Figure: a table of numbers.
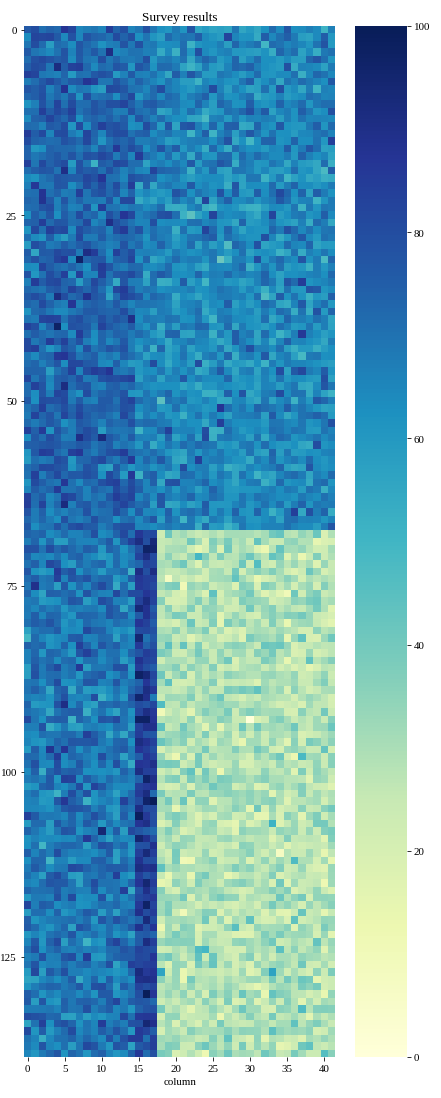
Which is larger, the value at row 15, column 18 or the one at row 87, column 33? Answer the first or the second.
the first
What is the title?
Survey results
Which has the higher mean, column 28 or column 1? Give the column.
1
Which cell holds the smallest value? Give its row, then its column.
93, 30
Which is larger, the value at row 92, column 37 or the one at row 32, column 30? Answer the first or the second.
the second
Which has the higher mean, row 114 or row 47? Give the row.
47
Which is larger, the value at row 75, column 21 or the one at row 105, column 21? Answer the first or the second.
the second
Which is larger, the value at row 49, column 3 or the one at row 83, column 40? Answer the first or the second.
the first
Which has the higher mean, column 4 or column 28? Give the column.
4
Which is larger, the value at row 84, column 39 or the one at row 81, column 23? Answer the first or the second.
the second
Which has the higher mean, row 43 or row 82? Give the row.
43
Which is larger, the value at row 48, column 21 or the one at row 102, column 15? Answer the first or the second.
the second
